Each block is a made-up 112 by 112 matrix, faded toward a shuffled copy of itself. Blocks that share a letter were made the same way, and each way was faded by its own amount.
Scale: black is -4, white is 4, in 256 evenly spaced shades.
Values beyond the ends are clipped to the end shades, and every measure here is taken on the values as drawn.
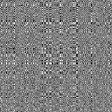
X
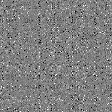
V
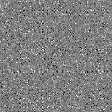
V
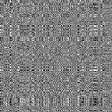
X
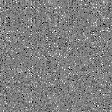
V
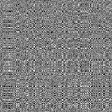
X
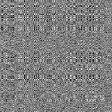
X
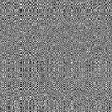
X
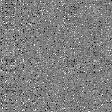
V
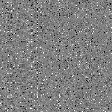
V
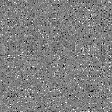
V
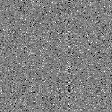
V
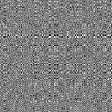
X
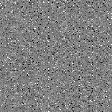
V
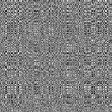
X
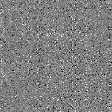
V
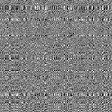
X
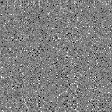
V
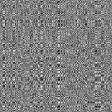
X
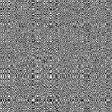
X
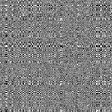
X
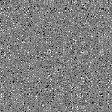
V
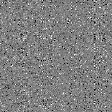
V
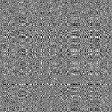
X
